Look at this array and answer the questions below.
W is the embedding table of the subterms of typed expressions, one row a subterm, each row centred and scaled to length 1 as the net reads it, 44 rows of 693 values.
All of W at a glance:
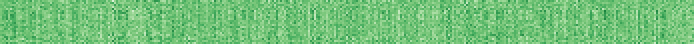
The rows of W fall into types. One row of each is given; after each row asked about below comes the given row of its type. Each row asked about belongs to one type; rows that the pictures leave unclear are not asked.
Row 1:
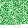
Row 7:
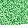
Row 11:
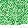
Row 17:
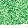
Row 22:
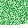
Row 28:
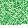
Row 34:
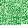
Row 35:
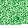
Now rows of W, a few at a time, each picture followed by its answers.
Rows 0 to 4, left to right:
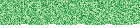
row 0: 7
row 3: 28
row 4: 7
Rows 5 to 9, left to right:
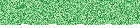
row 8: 1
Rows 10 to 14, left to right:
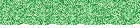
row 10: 17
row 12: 11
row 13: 34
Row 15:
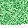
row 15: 28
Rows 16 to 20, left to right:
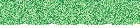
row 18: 11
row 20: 1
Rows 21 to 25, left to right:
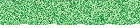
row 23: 28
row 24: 35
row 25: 17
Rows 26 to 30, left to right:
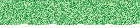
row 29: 11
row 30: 22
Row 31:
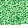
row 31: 35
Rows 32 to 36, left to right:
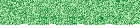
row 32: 22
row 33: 34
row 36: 28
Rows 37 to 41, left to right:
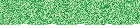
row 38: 17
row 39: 7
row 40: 11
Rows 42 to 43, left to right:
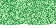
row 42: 17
